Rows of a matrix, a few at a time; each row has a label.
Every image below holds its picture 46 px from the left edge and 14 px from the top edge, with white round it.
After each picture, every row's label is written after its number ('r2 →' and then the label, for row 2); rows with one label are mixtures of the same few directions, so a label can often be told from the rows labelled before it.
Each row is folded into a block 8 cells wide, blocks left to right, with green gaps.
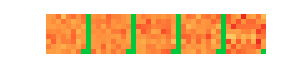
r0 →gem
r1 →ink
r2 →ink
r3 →gem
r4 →gem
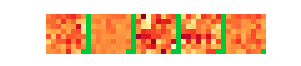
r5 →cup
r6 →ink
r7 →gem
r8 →gem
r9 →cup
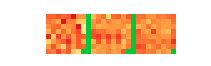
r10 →cup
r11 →gem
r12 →ink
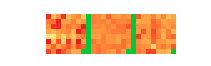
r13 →gem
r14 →gem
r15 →cup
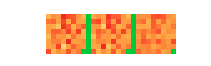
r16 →ink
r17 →ink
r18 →ink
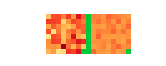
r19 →cup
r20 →ink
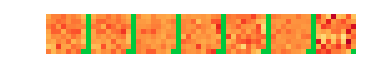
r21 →ink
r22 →ink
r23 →cup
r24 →cup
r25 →cup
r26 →cup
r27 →gem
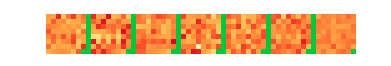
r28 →gem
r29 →gem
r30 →ink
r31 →cup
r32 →ink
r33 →gem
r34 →cup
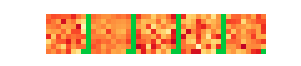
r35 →cup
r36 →ink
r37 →ink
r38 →cup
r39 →cup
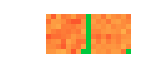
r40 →gem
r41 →gem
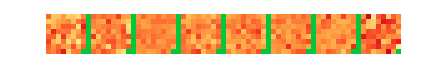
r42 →cup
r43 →cup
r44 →gem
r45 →cup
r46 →ink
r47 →cup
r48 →gem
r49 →gem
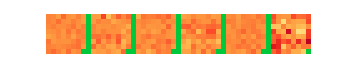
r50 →gem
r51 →gem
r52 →cup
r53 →ink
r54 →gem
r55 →ink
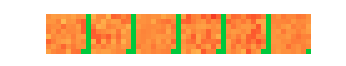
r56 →cup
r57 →gem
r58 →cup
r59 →cup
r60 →cup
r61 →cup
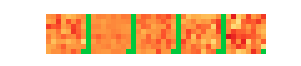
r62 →ink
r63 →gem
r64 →cup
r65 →cup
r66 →gem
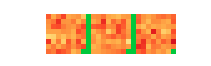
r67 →gem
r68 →ink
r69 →ink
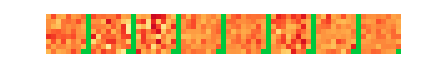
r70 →gem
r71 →cup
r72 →ink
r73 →gem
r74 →cup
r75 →cup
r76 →gem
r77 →cup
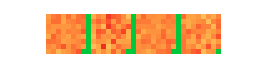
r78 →cup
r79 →ink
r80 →cup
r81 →cup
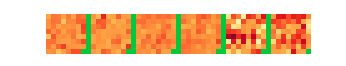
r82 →cup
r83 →gem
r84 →cup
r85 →ink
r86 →gem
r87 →cup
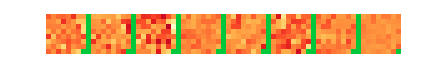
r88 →cup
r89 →cup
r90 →cup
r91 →gem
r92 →gem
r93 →gem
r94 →gem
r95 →gem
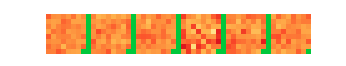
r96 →cup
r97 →cup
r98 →gem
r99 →ink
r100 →ink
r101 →gem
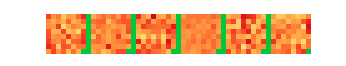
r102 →ink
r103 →cup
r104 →gem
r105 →cup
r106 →ink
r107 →cup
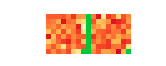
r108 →cup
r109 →gem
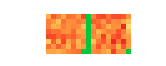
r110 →gem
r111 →cup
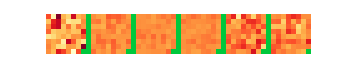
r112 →gem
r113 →ink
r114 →gem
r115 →cup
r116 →gem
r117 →ink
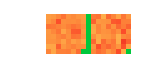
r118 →ink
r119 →gem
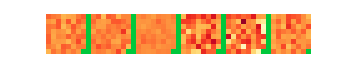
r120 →ink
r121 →gem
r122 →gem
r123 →cup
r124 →cup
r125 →ink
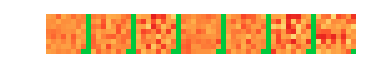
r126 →gem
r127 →ink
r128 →ink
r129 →ink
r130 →ink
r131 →ink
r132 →gem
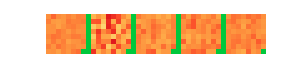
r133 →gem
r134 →ink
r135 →cup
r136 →gem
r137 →cup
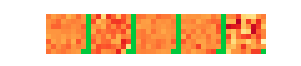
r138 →gem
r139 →gem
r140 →ink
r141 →cup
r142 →ink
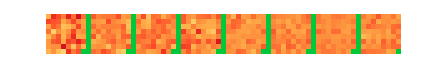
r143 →cup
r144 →cup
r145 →gem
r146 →ink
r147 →gem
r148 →ink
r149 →ink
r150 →gem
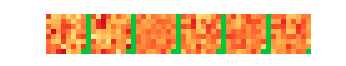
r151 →cup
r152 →gem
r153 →gem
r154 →ink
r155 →gem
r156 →ink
